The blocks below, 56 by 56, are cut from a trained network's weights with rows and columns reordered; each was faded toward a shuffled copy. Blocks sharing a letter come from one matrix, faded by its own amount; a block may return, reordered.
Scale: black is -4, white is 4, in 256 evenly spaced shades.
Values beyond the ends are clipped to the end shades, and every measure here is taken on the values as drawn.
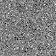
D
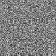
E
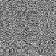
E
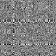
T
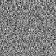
E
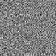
E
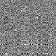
T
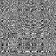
T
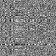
T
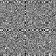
T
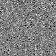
D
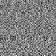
E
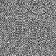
E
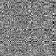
T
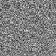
E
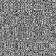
E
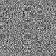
E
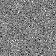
D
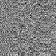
E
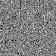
D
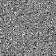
D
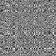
T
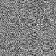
E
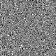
D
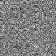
E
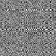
T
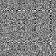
T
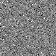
D
